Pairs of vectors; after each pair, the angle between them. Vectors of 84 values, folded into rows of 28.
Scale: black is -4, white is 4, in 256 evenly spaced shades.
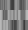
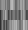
nearly opposite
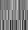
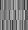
partly aligned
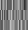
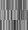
orthogonal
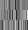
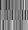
orthogonal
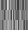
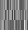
partly opposed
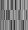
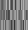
nearly parallel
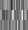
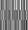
orthogonal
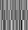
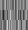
partly aligned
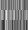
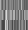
nearly parallel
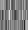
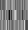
nearly opposite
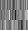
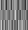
partly opposed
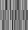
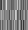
partly opposed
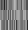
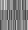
nearly opposite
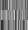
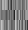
nearly opposite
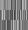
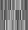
partly opposed
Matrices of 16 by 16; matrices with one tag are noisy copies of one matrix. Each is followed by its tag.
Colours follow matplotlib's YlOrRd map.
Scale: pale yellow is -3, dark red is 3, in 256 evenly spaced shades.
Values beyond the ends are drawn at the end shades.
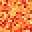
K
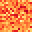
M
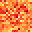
M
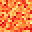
K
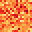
M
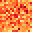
M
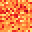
M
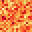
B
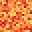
K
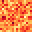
B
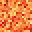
K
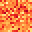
M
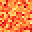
K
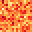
B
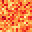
B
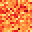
M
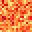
B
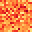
M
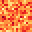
B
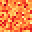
K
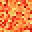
K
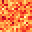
B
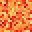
K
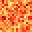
B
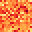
M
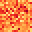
M
